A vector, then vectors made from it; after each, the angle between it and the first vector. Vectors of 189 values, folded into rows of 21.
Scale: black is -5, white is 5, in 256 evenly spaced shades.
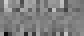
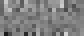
nearly parallel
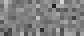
partly aligned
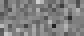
partly opposed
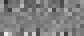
nearly opposite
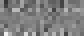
nearly opposite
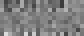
nearly opposite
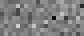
orthogonal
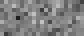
partly aligned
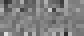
nearly opposite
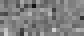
partly opposed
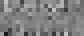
nearly parallel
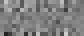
nearly parallel
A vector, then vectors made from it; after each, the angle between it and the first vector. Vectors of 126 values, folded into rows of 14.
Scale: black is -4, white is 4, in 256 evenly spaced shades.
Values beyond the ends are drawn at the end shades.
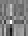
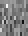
partly aligned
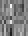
nearly parallel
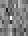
partly opposed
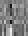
nearly opposite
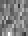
partly opposed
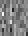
partly aligned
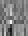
nearly parallel
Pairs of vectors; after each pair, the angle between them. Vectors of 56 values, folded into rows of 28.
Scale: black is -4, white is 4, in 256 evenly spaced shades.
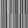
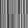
nearly opposite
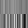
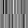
orthogonal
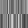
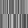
nearly parallel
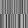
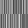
partly opposed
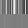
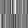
partly aligned
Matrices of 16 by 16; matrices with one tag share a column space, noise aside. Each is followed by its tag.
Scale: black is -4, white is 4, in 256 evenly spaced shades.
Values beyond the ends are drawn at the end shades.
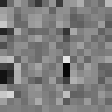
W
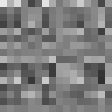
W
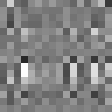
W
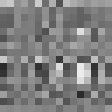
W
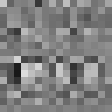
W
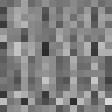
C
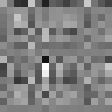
W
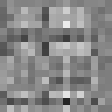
C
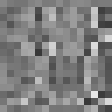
C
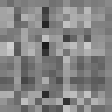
C
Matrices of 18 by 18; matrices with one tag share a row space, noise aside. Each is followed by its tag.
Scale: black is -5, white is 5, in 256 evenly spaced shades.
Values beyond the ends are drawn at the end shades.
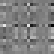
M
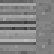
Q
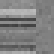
Q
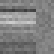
Q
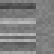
Q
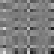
M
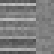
Q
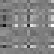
M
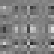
M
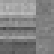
Q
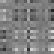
M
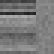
Q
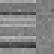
Q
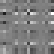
M
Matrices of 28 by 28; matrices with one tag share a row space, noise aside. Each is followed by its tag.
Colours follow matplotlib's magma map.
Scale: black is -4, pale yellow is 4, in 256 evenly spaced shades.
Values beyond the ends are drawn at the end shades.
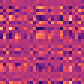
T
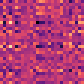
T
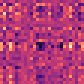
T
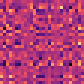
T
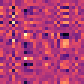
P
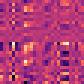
P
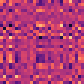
T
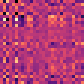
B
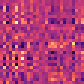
B
